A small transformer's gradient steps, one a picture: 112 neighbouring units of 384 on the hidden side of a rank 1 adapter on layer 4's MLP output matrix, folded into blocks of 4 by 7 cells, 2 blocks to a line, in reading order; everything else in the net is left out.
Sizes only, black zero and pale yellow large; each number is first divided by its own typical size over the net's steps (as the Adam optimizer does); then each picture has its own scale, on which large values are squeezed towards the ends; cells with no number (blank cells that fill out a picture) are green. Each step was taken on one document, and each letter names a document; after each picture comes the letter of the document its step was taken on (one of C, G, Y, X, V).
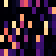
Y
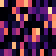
Y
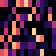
Y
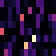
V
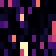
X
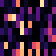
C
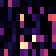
V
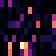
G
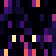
X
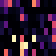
X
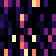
X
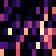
C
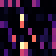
X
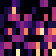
C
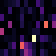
V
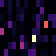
V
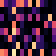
Y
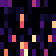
X
